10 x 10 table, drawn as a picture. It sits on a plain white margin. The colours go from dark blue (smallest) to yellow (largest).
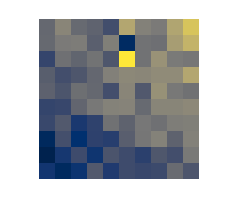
Slope: up to the top right. Mirror symmetry: none. Calmest part: middle right. Roughest part: top middle. Odd patch: rougher, in the top middle. Ninth with the lowest average: bottom left. Stripes: none.
